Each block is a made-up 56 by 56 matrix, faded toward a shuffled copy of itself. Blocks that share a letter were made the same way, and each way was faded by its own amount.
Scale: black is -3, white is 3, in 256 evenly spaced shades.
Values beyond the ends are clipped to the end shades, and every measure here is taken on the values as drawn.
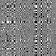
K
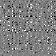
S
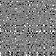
S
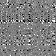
S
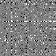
S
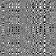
K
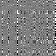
K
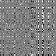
K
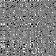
S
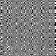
K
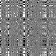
K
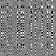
K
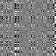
K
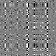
K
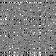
S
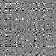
S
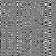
K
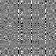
K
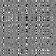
K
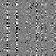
K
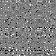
S
